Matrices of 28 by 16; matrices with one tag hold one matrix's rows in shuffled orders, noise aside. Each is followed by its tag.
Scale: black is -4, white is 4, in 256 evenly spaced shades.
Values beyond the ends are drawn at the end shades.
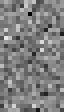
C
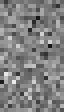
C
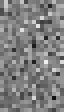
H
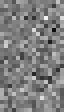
H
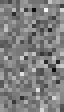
H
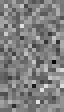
H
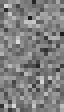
C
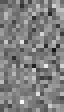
H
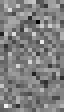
C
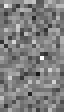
C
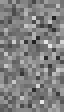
H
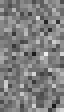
H
